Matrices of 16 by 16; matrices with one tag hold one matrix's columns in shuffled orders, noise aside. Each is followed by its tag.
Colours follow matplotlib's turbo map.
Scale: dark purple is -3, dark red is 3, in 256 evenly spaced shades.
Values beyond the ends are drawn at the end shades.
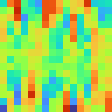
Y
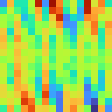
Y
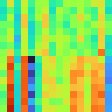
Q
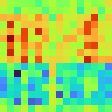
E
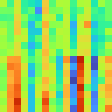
Q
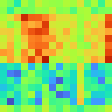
E
